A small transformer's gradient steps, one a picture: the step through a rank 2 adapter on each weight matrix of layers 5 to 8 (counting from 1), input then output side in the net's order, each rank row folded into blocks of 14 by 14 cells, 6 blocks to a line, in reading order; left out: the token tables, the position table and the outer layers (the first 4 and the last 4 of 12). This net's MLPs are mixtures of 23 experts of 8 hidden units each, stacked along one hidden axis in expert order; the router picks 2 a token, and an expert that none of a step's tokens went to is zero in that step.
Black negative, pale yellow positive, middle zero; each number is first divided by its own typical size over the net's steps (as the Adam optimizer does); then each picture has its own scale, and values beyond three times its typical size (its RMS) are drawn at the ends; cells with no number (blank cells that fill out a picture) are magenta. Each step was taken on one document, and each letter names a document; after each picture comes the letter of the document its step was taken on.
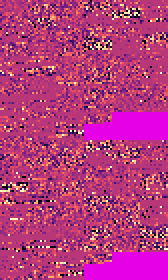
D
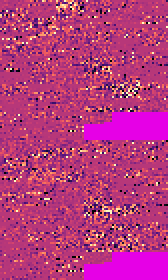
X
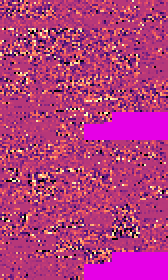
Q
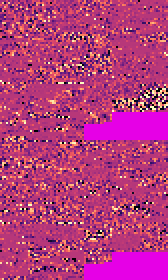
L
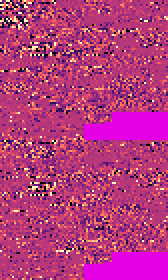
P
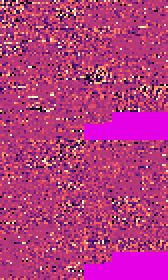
L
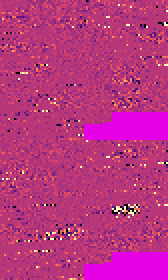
X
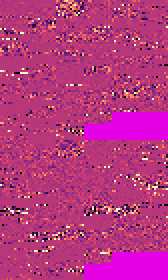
X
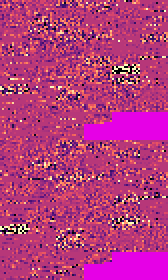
D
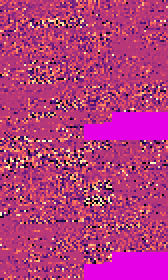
L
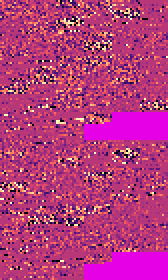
D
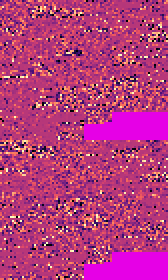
P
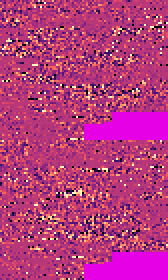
Q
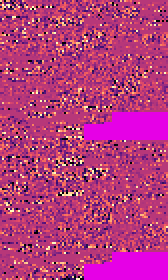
D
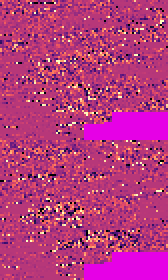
Q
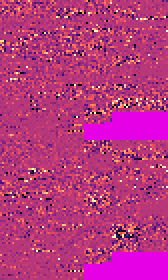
Q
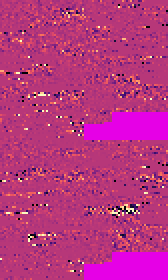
X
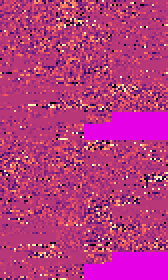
X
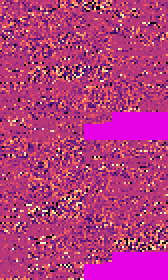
L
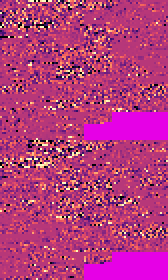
L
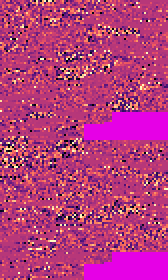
L
